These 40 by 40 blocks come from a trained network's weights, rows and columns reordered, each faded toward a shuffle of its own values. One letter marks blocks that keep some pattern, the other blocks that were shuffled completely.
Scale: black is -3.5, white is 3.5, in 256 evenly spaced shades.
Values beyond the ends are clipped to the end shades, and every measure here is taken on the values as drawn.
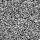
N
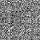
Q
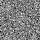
N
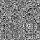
Q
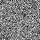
N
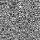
Q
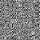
Q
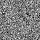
N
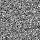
N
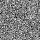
N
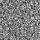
Q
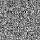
Q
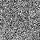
N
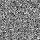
N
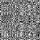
Q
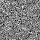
N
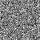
N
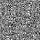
Q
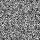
N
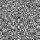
Q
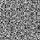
Q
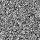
N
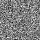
N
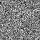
N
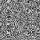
Q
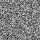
N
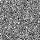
N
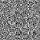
Q
